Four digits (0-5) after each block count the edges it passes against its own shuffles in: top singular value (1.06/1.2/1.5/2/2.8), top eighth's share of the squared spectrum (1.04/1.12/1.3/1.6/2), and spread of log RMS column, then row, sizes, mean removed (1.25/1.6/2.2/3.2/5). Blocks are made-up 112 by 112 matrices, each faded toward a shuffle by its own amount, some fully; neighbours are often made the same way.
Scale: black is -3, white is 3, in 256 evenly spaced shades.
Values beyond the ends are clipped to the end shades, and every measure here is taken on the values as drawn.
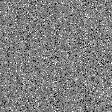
1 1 2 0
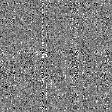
2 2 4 3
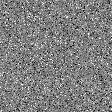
0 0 0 0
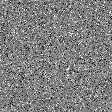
0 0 0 0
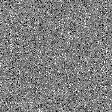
0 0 2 0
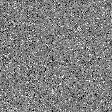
0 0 1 0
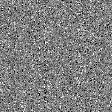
0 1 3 0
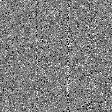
1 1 3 0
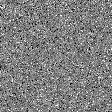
0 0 0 0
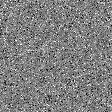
0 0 0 0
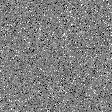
0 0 0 0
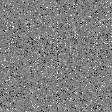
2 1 2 1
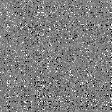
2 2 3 3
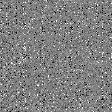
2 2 2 2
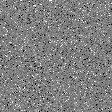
0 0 0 0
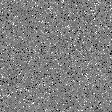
0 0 0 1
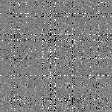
2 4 4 3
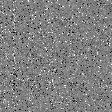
1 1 1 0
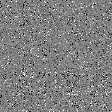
1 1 2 2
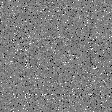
2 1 1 1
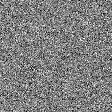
2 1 0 0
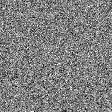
2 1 0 1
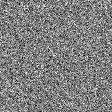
2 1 0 0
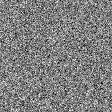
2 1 0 0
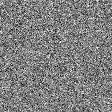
2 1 0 0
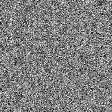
3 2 0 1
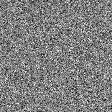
1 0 0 0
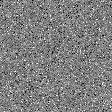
0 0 0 0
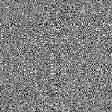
4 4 2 3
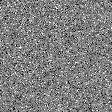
1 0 0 0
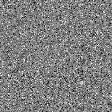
3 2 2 1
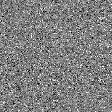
3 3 1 1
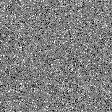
2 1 0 1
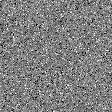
1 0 0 0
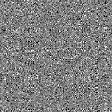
4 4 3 2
